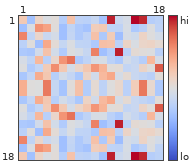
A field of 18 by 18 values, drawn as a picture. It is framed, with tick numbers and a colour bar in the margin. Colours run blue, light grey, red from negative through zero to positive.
The values are skewed, with a long tail toward high values. There is no overall slope. Fine speckle covers the field. No row or column stands out. No seam splits the table. The top and bottom halves mirror each other.
